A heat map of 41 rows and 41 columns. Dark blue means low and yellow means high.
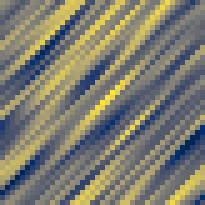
Average level on the scale: 50%. Odd rows or columns: none. Mirror symmetry: none. Slope: none.
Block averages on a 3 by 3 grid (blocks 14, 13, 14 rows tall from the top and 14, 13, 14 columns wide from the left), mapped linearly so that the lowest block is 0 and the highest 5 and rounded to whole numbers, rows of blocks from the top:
352 / 320 / 131
